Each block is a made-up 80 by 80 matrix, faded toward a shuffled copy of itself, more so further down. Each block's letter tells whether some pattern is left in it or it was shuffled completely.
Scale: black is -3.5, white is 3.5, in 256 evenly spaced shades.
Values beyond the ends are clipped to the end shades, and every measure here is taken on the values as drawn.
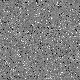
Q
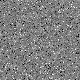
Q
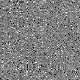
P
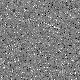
Q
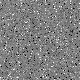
Q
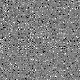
P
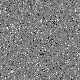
Q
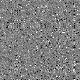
P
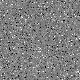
Q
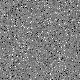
Q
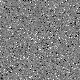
Q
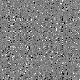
P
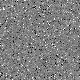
Q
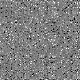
P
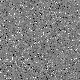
Q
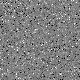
Q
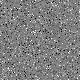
Q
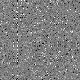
P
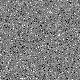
Q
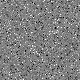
Q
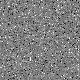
Q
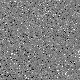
Q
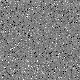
Q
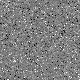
Q
